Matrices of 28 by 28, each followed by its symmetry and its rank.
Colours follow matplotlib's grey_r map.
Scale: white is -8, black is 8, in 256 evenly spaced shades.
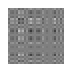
symmetric, rank one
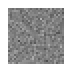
antisymmetric, full rank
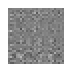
neither, rank five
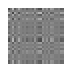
symmetric, rank one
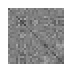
symmetric, rank five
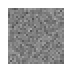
symmetric, full rank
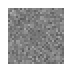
symmetric, full rank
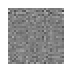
neither, rank five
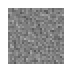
antisymmetric, full rank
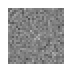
symmetric, full rank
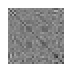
symmetric, rank five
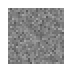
antisymmetric, full rank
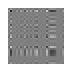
symmetric, rank one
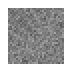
symmetric, full rank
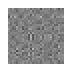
neither, rank five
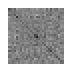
symmetric, rank five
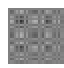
symmetric, rank one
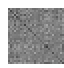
symmetric, rank five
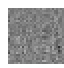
neither, rank five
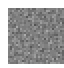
antisymmetric, full rank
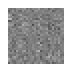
neither, rank five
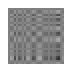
symmetric, rank one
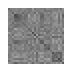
symmetric, rank five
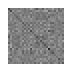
symmetric, rank five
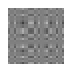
symmetric, rank one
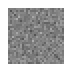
symmetric, full rank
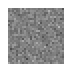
antisymmetric, full rank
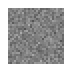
antisymmetric, full rank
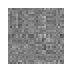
neither, rank five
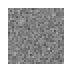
symmetric, full rank
